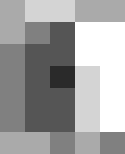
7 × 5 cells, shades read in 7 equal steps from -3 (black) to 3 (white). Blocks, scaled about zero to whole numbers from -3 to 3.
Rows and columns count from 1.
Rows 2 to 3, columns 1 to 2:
1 0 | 0 -1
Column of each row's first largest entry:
2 4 4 5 5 5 1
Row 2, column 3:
-1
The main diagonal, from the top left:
1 0 -1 2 3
